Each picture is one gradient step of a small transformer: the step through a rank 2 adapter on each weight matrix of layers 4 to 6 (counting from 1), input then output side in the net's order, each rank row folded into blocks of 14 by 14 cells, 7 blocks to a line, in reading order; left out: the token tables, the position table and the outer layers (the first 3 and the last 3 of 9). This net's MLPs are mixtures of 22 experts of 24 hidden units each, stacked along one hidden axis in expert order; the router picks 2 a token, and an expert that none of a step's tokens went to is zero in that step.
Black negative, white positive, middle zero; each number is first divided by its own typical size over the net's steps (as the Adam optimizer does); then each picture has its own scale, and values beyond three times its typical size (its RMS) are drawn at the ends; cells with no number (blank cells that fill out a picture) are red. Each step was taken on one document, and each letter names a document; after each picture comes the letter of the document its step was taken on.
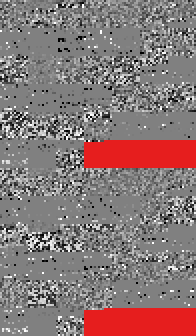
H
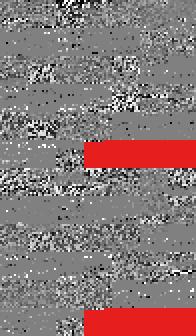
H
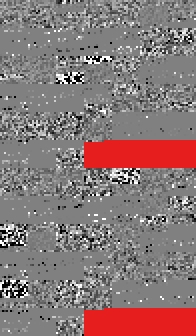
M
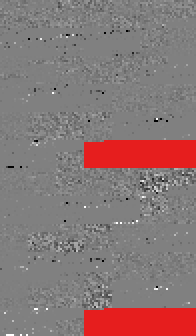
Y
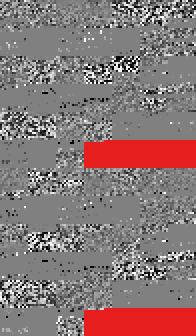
H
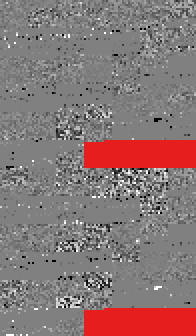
Y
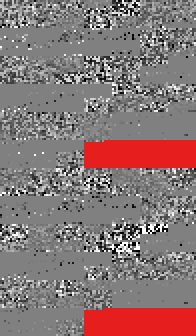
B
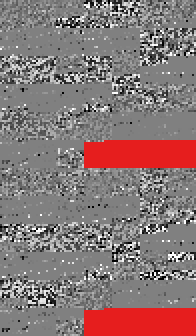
B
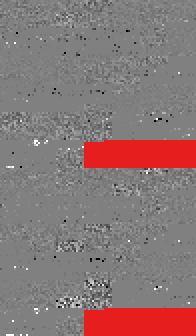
Y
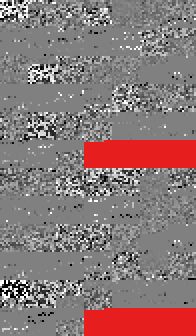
M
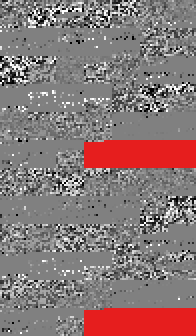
B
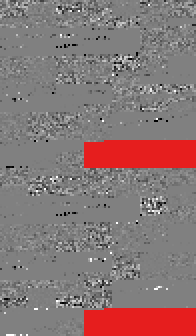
Y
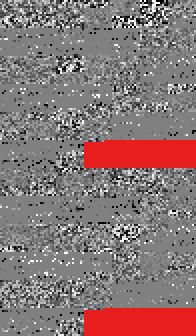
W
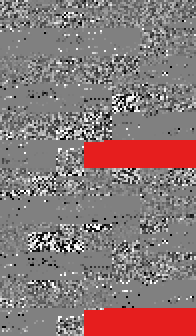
H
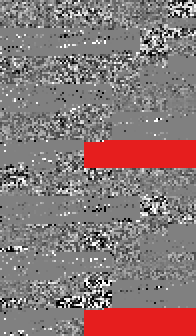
W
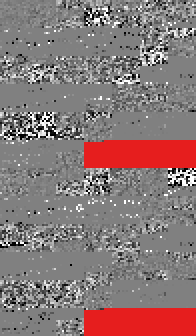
M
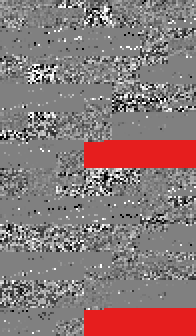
M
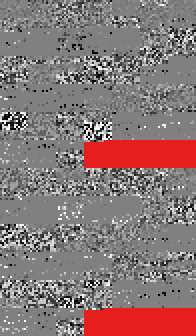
H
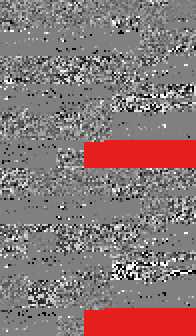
H
